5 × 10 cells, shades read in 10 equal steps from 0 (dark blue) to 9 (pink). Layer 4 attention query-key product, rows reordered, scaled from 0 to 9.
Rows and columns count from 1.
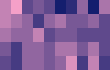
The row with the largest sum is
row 2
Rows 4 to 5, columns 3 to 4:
5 5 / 5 5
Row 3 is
6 5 5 7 3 4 4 3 3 3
